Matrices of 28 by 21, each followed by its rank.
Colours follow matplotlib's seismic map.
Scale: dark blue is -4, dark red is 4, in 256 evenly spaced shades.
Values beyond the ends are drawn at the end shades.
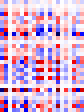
two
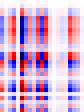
one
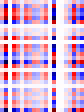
one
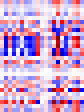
two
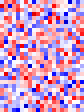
full rank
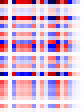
one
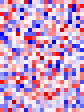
full rank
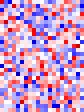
full rank
